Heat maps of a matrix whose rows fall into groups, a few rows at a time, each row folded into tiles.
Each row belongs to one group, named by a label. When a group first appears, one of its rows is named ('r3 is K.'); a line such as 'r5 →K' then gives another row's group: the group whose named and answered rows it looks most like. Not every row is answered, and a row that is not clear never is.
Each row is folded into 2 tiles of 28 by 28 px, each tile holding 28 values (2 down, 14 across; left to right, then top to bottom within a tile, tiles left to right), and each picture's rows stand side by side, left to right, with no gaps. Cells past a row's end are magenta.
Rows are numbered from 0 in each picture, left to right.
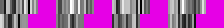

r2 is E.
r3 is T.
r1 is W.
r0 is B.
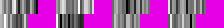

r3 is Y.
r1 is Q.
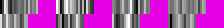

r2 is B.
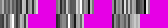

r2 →E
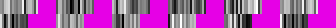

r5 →Q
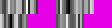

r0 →B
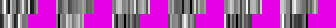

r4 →Q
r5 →T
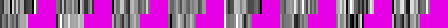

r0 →E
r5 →W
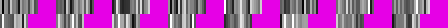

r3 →Y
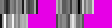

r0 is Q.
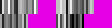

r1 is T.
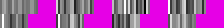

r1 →Y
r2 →E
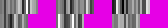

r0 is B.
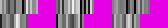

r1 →E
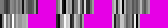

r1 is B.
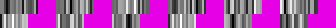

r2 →W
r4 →B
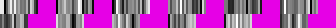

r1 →W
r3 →E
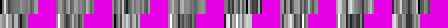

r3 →T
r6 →T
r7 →W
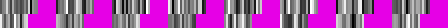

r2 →E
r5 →B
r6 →W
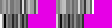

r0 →Q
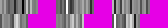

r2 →Y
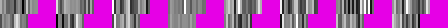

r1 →E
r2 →Y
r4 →T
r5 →Y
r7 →T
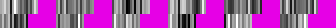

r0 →T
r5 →E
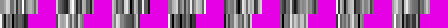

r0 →Q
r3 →Q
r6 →Y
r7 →T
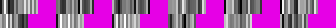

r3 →T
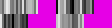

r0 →Q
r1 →W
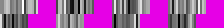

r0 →Q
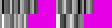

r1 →B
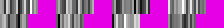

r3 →W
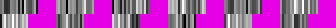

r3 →T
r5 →W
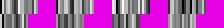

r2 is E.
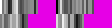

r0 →Y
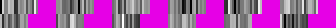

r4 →E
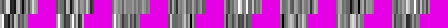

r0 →B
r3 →Y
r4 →W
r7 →W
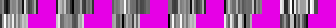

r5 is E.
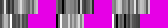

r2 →Q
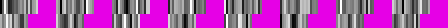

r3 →W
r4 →Y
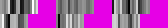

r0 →B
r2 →W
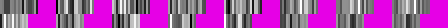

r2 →E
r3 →Y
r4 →B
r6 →W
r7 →W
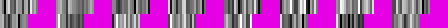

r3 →Y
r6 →Q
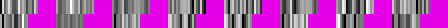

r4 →B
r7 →E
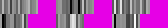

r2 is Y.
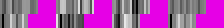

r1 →Q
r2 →B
